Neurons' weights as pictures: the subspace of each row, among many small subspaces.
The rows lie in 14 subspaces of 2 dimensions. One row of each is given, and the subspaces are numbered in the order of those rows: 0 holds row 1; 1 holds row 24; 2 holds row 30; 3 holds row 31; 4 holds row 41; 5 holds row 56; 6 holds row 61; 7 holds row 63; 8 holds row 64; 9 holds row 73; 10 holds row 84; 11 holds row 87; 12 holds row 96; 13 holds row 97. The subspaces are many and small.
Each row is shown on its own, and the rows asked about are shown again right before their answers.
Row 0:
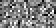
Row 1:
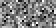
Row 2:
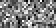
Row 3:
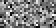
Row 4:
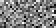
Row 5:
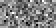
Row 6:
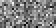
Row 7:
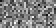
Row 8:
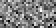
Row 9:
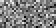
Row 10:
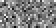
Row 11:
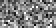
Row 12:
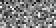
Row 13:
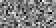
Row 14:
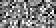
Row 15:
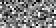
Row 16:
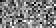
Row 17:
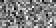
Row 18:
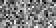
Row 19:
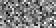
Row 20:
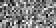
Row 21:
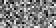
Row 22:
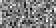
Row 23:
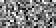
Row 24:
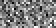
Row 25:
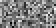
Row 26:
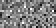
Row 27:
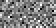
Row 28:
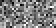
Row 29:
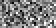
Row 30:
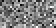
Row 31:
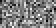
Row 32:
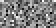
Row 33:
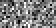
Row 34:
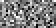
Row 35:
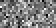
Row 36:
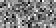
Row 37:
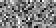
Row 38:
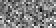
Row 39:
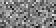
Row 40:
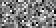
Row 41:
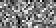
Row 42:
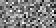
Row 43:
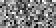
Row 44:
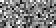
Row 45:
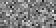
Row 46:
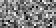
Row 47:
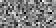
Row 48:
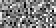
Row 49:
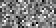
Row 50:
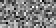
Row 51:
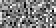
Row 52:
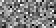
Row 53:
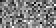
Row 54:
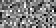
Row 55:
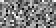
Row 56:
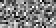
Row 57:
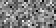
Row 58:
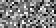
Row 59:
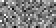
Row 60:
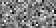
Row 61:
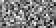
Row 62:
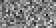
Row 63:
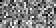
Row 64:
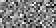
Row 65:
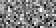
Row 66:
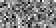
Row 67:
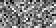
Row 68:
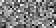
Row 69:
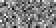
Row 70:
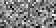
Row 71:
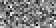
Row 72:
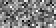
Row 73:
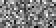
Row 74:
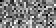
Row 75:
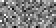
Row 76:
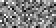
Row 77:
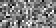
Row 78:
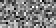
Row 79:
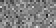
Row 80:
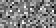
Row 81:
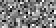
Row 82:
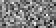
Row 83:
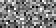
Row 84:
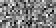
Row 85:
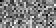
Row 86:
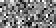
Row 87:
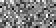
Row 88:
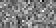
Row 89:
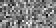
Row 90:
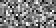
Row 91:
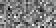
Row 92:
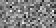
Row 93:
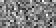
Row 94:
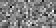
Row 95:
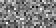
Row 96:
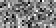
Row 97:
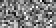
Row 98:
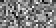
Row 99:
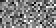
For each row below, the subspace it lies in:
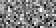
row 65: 5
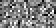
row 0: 7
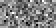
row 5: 9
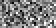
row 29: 6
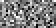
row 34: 6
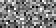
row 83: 5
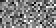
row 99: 8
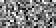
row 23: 1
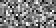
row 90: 1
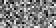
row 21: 9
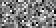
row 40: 0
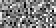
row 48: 3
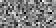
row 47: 13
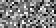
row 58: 8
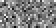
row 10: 12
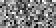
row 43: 9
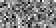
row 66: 12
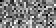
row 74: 7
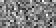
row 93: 1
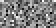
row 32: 6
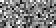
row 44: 0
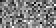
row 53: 8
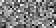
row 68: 2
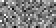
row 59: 12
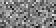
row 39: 11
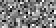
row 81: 2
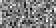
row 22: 3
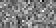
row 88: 4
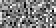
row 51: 3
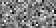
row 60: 0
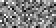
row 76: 12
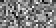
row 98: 1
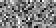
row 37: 4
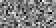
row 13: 13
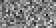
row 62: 6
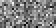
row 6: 2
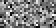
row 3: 9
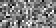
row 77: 10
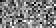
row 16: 8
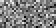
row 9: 10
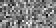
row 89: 10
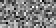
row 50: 5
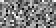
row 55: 6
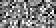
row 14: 7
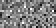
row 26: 3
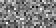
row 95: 5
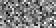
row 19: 1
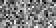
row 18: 9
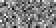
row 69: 12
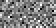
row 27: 3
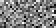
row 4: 10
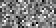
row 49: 0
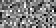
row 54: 3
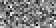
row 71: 9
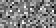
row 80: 8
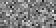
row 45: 11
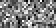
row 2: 4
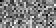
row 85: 7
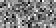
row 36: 12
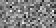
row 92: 7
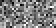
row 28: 2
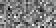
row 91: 5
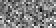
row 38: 13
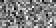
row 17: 1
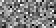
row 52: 2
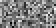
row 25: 8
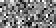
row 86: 11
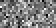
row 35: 11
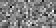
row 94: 10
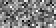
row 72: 4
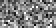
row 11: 13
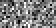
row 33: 2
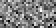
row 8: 13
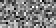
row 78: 5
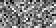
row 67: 4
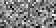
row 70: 11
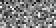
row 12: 0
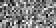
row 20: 10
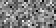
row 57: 4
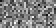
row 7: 7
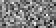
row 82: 6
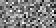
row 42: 7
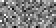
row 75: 12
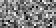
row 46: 13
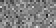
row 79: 11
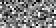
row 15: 0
